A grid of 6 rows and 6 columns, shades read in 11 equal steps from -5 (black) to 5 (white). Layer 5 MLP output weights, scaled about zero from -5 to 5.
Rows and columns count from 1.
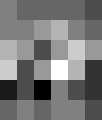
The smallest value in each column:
-4 -2 -5 -1 -2 -3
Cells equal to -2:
6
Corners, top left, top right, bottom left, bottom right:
0 -2 -1 -2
